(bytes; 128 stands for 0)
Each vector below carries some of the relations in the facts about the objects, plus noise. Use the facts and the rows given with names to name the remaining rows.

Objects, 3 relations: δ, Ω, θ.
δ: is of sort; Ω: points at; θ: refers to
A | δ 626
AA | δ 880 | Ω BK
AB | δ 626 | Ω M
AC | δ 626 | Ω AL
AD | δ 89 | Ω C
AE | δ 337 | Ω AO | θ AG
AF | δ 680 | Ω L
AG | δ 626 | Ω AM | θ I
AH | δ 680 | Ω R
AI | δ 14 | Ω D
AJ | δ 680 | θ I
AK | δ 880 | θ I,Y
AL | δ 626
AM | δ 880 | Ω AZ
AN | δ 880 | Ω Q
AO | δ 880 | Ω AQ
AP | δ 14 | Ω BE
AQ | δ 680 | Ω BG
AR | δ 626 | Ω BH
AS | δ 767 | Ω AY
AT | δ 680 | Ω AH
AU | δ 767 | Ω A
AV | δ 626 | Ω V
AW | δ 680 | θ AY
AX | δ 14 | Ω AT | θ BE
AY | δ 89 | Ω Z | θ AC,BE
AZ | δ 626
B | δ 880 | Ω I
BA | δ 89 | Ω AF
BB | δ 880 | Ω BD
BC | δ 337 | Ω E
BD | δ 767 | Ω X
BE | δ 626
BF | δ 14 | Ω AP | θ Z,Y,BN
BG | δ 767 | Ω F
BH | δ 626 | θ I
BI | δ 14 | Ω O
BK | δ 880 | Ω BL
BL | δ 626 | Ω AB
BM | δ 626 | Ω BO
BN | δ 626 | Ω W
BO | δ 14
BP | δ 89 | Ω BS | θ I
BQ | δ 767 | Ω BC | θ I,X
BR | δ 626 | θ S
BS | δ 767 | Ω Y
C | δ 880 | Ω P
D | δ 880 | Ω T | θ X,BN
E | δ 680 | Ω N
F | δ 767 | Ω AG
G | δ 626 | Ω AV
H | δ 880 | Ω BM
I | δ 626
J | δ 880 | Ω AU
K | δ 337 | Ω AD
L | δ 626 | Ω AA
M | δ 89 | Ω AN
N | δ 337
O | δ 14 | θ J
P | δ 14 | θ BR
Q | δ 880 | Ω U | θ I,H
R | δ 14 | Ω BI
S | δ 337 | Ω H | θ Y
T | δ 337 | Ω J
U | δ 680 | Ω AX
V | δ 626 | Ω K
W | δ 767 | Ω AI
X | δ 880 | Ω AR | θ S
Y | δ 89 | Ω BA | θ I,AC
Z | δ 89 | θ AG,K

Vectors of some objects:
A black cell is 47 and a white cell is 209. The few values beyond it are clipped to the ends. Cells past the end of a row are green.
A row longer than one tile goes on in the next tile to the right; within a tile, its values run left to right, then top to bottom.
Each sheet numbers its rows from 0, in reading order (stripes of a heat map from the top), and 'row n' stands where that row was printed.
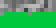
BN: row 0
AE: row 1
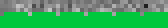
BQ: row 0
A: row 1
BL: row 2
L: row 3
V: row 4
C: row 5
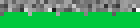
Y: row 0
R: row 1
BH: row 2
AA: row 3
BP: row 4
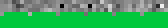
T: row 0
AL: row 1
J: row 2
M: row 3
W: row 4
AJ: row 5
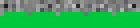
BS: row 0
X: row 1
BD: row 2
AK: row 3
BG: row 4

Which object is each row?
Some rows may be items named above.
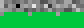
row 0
K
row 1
BR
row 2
BH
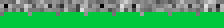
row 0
M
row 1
BD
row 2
BA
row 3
K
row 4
AY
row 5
I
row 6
BB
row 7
AY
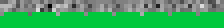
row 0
AE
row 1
Z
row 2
AQ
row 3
W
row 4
W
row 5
N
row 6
AN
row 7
S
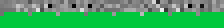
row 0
BQ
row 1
AS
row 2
AF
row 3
H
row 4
G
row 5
O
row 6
AS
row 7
AU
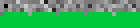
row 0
AD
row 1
BF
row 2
BB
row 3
B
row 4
AR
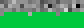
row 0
BB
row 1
AZ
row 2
AS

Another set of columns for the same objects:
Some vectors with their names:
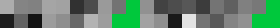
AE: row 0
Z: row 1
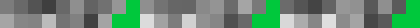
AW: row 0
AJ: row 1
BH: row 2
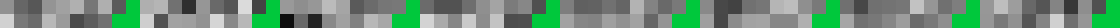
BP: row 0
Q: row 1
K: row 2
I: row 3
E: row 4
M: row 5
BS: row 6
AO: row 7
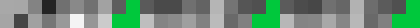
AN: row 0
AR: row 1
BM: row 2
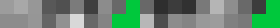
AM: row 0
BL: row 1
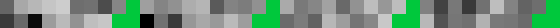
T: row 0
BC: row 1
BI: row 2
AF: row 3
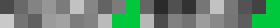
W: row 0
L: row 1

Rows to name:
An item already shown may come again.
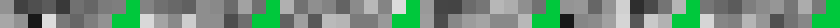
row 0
Z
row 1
AJ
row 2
BO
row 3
M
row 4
S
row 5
BQ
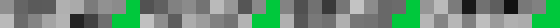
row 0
Y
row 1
AU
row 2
AF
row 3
X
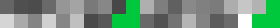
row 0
I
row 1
AX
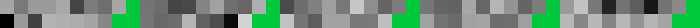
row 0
N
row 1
AY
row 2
W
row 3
AD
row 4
X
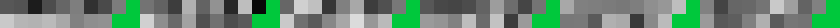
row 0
BR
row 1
AG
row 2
J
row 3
BE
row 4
BF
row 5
BA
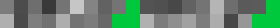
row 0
AF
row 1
AC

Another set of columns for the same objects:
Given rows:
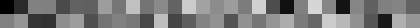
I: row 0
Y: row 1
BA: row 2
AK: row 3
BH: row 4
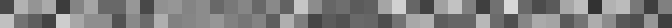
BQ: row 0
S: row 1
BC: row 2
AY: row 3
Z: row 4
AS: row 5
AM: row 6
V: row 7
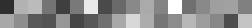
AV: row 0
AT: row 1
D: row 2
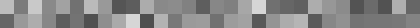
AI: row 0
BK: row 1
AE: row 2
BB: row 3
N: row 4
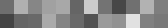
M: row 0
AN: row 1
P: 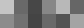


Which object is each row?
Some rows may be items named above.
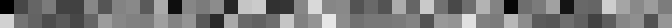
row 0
BE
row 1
K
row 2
AG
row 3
AJ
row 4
N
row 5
AN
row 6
AC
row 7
BA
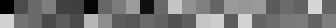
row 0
BE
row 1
AC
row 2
AF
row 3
BO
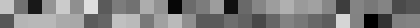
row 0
Q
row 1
E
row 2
AC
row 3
AD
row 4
BR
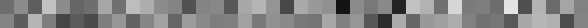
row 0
AY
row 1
BP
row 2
K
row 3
BF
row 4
AG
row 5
T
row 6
J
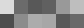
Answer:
AO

